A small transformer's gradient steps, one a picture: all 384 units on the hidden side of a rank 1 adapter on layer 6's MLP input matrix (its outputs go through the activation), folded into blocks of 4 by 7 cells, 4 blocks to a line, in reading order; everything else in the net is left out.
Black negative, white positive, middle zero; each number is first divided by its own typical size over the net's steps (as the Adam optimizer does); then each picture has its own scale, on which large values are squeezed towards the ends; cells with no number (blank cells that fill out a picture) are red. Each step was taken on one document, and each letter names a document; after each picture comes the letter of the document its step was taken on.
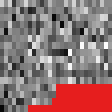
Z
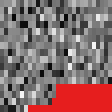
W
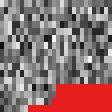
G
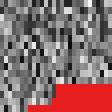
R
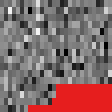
W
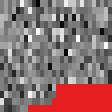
W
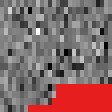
W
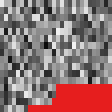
G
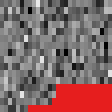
W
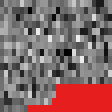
Z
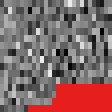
Z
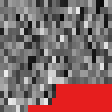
R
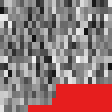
R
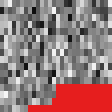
R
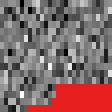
W
